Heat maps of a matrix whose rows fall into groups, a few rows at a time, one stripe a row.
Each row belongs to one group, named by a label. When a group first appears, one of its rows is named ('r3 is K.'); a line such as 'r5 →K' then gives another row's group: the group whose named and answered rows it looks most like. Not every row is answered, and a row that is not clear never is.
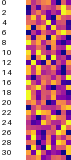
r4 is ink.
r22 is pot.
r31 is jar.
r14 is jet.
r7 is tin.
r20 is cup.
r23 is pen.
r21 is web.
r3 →cup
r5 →tin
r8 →jet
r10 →jet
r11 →tin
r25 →web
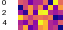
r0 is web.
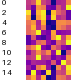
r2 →tin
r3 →tin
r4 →cup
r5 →cup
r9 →jar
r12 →web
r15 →cup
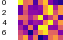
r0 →jet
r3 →ink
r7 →cup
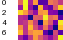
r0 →cup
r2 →jet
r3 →pen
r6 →pot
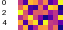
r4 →tin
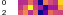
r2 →cup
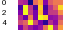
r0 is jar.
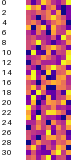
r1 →jet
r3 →pen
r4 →jar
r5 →tin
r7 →web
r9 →pen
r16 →pen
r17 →cup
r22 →pen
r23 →jet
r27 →pen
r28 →web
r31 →ink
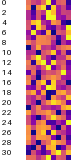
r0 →ink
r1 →tin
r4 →jar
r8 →pot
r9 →web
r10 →pen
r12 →tin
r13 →ink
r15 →pen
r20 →pen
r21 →web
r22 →pot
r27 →pot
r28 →pen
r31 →ink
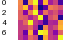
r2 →tin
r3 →ink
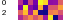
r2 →cup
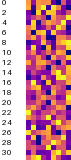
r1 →tin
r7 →cup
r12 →pot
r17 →jar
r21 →jar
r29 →ink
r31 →jar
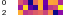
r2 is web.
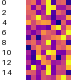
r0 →ink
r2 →ink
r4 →pot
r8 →ink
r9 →web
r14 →ink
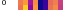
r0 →cup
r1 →cup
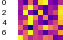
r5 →pen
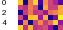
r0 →tin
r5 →jet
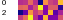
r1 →ink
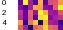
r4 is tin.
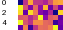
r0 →web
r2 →jet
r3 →ink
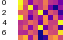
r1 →jet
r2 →ink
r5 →ink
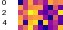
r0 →web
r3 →pot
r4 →tin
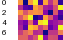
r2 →pot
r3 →jar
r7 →ink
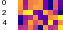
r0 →pot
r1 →pot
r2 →jar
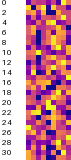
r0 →web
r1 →tin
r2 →cup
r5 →jar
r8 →pen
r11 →pen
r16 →pot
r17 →cup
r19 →pen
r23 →pen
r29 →cup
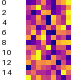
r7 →tin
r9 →ink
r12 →pot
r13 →web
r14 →web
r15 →jet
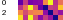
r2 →pot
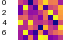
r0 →pen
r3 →web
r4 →jet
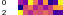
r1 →web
